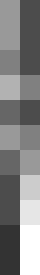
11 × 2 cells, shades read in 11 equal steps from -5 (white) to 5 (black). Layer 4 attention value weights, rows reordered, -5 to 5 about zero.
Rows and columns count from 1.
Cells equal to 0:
3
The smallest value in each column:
-2 -5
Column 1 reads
-1 -1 0 -2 1 -1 1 2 2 3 3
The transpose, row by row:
-1 -1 0 -2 1 -1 1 2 2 3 3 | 2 2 2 0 2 0 -1 -3 -4 -5 -5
